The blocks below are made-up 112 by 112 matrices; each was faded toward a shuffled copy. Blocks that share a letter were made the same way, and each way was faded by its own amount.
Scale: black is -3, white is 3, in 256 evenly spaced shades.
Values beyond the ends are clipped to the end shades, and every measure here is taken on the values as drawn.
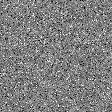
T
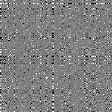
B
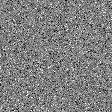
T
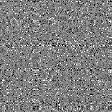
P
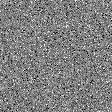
T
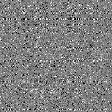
P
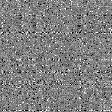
P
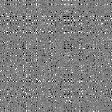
B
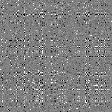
B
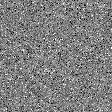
T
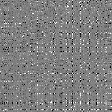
B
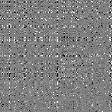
B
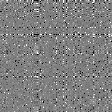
B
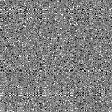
P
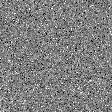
T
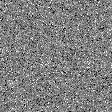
T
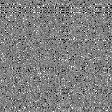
P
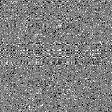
P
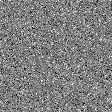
T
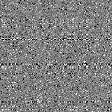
P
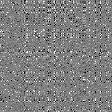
B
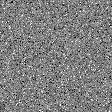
T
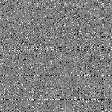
P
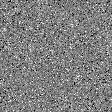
T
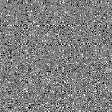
P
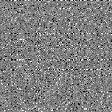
P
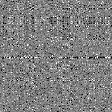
P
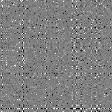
B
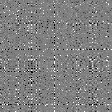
B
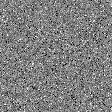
T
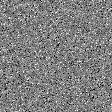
T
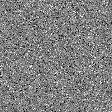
T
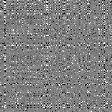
B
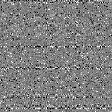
P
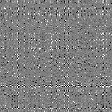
B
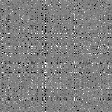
B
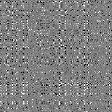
B
